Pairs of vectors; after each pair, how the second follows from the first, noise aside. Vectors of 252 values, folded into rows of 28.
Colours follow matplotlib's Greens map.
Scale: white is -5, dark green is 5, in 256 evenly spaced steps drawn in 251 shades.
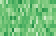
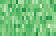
wrapped around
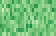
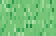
partly zeroed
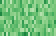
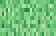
wrapped around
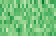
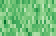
wrapped around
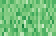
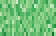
wrapped around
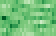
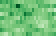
wrapped around
